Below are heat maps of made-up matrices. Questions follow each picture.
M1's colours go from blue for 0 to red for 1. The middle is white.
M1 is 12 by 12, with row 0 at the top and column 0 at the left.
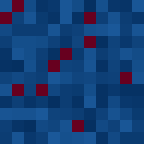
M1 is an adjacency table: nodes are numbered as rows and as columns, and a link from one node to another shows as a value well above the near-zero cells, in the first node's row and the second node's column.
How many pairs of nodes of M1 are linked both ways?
5
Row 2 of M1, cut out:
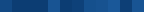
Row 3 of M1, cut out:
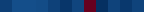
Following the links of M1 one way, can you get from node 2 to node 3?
no
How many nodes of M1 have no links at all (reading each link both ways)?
4
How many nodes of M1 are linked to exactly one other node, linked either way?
6
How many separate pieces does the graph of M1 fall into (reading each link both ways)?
7
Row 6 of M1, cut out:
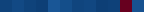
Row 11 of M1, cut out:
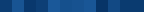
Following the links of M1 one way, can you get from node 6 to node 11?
no
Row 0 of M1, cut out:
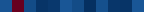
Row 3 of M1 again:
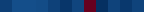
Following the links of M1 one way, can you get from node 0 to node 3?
yes
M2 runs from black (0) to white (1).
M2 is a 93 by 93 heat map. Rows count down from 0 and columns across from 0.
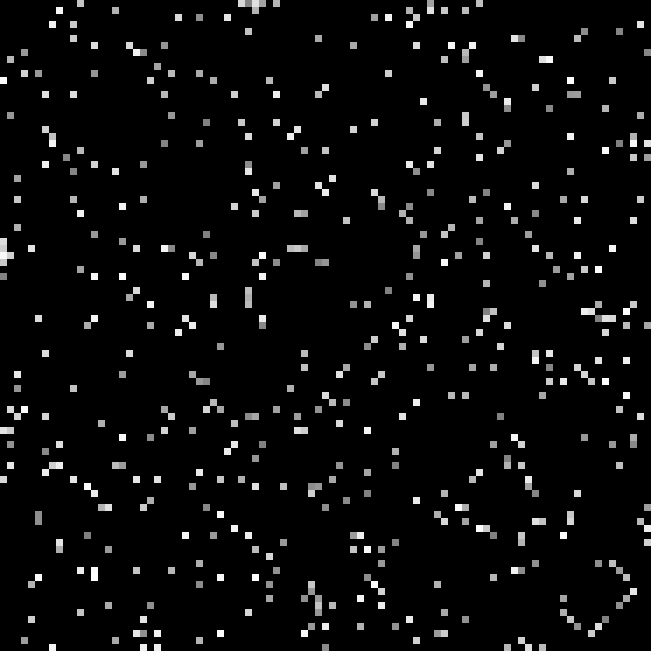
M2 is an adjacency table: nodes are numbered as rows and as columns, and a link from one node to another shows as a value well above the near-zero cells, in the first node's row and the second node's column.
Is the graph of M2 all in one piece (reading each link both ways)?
yes
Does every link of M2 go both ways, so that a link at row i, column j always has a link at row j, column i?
yes
